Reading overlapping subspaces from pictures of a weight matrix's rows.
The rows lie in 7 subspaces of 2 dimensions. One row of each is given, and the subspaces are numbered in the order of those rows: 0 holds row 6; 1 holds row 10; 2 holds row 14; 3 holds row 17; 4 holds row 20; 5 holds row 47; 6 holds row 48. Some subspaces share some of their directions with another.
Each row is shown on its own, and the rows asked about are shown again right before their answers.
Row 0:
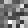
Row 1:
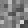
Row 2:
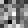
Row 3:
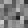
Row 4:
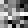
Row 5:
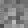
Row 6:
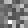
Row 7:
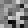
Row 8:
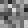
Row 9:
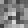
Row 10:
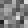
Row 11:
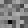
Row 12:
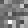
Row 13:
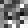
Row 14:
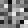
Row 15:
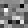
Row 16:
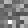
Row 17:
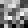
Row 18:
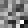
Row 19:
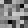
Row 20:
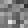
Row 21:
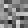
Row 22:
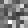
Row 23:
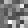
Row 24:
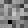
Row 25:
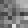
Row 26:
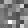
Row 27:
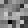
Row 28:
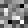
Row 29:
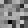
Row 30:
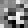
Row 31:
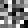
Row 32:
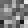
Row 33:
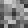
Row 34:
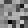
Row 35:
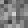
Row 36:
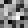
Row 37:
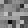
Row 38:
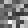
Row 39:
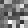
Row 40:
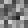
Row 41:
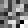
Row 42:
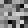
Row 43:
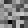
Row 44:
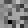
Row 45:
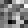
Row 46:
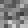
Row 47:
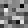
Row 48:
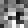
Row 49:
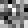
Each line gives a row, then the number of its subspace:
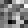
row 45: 4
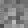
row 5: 6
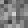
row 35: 6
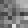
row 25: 4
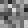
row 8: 0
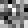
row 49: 0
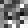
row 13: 3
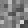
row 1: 2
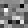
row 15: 5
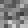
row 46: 3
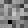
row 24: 2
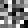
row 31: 2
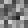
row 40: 1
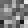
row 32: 1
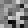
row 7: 6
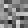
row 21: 5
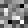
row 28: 5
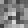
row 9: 6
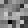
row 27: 0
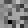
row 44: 0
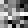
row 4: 4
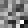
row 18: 2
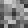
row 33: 3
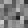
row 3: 1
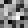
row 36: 1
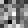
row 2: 6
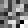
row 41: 2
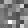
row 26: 4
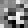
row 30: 6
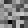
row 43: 5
